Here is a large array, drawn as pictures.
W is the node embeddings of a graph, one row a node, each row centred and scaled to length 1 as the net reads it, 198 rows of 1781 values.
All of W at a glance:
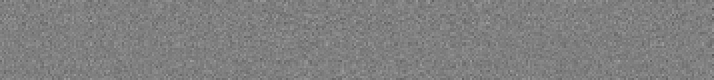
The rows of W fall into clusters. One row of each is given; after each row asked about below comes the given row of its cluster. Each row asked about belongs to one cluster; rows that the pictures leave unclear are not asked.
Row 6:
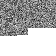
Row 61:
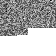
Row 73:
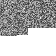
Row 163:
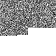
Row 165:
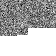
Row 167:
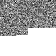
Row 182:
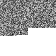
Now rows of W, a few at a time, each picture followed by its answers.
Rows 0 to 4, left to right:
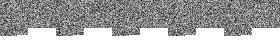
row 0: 61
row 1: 167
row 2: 6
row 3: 61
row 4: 61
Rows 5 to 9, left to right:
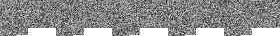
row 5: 73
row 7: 61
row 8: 73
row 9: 167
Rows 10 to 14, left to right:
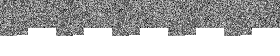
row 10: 182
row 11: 6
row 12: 6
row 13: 163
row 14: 73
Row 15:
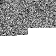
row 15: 167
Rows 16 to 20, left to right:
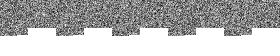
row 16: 6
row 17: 182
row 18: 61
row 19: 163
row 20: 61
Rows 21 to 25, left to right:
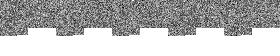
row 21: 6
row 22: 73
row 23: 165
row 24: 163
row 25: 182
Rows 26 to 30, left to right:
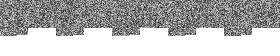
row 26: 73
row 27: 6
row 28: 163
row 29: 163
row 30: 165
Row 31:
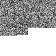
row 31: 163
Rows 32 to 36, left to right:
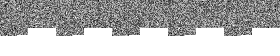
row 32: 61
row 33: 73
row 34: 163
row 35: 167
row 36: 182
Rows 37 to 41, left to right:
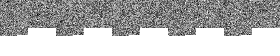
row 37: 165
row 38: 167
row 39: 165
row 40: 6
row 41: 167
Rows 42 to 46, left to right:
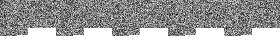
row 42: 167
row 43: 6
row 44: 61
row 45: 61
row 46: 73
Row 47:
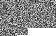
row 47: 61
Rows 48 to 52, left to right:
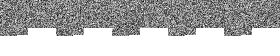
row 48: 6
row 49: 61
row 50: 163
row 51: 73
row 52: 165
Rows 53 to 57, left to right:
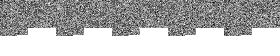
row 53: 167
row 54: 165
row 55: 167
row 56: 61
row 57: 167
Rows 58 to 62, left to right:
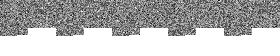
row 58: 167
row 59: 61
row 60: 73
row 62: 167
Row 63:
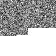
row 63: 73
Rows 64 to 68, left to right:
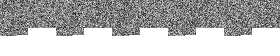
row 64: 182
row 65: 73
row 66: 6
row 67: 163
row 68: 73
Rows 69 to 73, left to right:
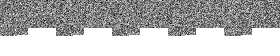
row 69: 182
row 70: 61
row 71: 61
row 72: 182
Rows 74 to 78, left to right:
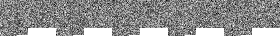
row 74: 73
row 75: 163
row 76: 167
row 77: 165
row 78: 182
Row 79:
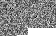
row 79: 61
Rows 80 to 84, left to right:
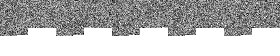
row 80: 6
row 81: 163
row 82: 167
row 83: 6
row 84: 73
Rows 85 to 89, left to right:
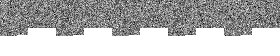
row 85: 165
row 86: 6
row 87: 182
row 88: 6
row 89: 73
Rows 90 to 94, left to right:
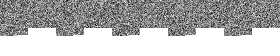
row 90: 182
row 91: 165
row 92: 61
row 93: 61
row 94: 182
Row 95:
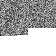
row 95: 6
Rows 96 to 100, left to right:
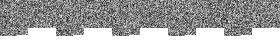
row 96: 167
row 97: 61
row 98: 165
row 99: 73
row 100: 182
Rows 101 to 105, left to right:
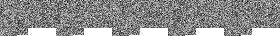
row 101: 73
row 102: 182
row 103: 165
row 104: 6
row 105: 165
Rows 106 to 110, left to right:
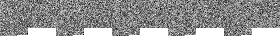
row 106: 163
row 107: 73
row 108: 165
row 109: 73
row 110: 167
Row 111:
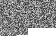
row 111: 73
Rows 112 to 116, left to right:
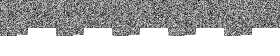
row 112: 165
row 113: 165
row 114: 73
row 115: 73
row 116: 73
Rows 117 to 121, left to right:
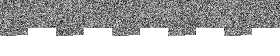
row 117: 182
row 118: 61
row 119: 182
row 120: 163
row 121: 73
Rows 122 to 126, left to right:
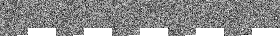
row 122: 6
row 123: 6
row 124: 167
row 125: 61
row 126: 6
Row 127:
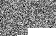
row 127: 167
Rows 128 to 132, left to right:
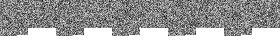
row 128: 73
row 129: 182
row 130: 6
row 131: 163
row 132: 165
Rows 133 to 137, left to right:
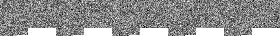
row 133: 182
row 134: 167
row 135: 165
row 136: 163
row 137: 6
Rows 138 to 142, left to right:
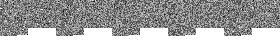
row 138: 73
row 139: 6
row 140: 182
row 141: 61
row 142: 6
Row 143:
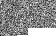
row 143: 6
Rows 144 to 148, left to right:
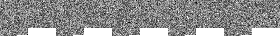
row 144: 73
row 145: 165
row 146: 6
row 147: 73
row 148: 167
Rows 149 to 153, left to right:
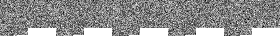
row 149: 182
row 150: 163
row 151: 165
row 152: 163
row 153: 167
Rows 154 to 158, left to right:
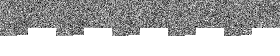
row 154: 163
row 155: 163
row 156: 73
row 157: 165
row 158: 167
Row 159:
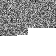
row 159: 61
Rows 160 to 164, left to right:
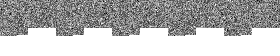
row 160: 73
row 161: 165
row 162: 165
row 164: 61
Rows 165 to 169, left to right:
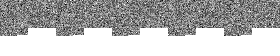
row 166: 182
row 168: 165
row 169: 61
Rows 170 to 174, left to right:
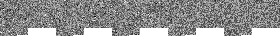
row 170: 6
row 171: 165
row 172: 167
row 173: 182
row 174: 61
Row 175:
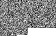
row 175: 165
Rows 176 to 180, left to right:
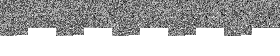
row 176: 182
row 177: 163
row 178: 182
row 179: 163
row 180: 165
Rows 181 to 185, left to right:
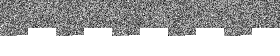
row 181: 182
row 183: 163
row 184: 6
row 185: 73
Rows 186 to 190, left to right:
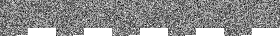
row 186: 167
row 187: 6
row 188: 73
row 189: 6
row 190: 61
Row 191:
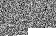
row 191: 182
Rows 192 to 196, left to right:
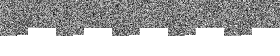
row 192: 163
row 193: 165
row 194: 61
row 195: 167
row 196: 163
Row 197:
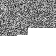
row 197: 165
